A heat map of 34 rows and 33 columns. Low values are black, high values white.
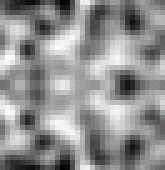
Slope: none. Odd rows or columns: none. Histogram: bell-shaped. Grain: blotchy. Mirror symmetry: top to bottom.
